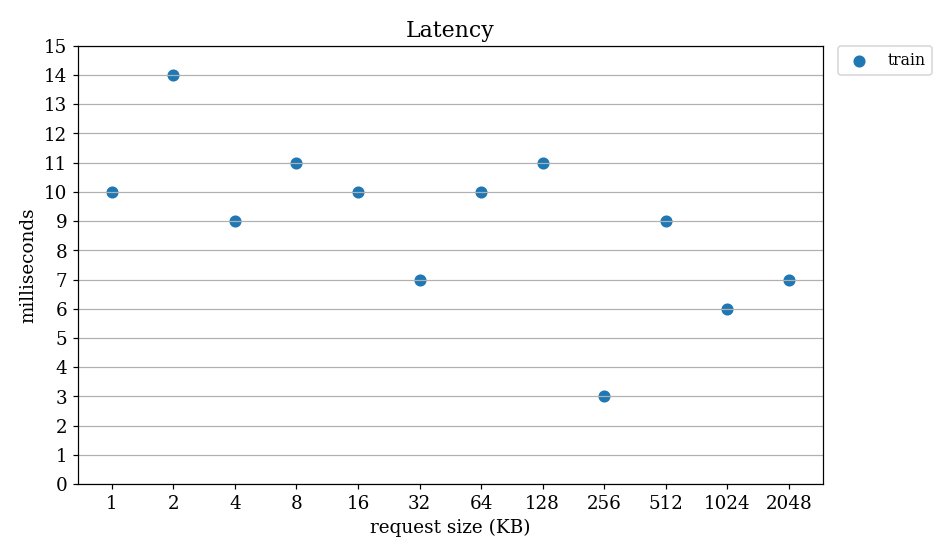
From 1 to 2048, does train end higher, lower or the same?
lower
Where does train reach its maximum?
2
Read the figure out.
Title: Latency
x-axis: request size (KB), ticks 1 2 4 8 16 32 64 128 256 512 1024 2048
y-axis: milliseconds, ticks 0 1 2 3 4 5 6 7 8 9 10 11 12 13 14 15
Legend: train
Values:
train: 10 14 9 11 10 7 10 11 3 9 6 7
